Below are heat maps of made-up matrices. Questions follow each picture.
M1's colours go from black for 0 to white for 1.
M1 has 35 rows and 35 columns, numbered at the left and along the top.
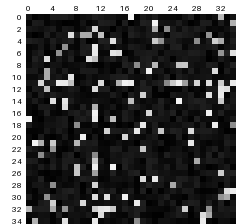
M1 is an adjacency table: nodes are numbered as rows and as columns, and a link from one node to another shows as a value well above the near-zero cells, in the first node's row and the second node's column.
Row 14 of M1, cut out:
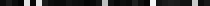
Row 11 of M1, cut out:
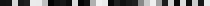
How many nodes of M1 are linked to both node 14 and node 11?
4
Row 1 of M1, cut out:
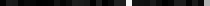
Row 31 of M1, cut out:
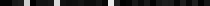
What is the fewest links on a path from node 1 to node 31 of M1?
3
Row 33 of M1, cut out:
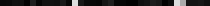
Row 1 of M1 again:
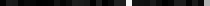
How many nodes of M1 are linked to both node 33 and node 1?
0
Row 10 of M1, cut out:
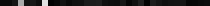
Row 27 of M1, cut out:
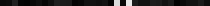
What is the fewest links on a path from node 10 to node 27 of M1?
5
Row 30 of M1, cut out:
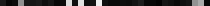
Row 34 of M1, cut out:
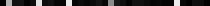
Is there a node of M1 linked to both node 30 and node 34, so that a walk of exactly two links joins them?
yes
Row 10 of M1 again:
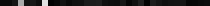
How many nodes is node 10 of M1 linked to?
2
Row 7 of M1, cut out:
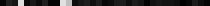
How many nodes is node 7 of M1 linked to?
3
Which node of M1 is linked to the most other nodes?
node 11
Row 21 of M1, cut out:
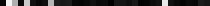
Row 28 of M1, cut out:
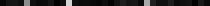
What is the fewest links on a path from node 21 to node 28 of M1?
2
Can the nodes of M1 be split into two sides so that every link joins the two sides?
no
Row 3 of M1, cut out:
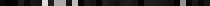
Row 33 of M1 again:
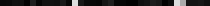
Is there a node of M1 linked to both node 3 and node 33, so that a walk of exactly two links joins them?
yes
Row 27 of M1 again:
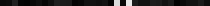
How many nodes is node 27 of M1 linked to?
2
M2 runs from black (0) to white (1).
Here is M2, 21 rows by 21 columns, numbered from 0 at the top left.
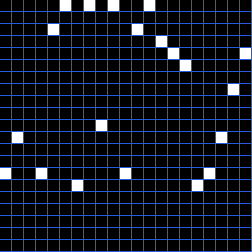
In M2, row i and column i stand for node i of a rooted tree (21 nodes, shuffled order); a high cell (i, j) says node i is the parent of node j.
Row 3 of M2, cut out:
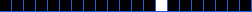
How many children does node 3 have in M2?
1
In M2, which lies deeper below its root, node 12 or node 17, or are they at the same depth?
node 12
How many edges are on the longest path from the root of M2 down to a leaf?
6
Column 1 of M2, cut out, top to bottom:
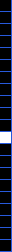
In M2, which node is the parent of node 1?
11
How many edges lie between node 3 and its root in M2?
3
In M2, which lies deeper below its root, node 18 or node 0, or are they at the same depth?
node 0
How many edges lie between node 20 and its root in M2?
2
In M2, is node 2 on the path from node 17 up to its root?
yes
